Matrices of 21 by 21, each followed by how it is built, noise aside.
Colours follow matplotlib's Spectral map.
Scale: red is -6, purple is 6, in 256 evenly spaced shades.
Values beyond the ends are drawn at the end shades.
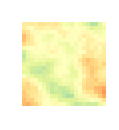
smooth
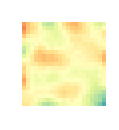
smooth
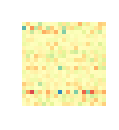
uneven rows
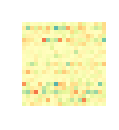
uneven rows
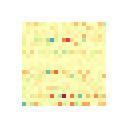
uneven rows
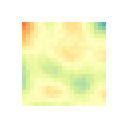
smooth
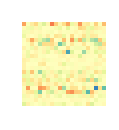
uneven rows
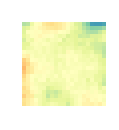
smooth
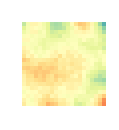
smooth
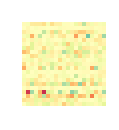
uneven rows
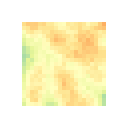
smooth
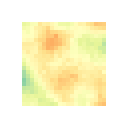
smooth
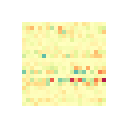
uneven rows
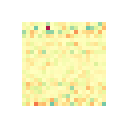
uneven rows
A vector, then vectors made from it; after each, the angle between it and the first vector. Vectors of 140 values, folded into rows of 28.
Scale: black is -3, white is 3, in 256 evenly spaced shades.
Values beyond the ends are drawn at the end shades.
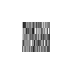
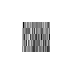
partly aligned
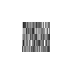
nearly parallel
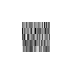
partly opposed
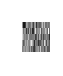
nearly parallel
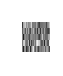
partly opposed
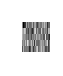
partly aligned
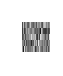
partly opposed
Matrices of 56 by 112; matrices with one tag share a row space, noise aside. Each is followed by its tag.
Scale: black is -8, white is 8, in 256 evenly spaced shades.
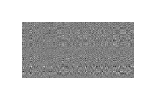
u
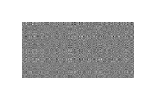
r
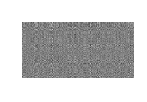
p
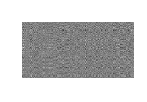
u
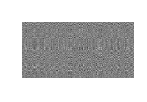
r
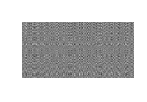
r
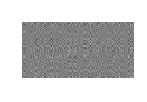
p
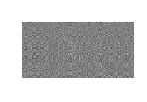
r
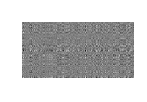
u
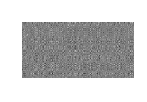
p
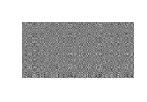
r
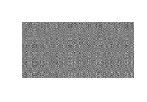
r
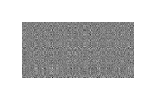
p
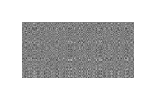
r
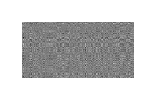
u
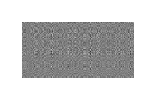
p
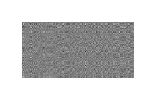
u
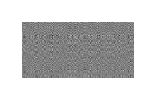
p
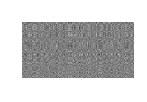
r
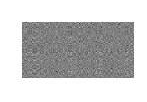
r
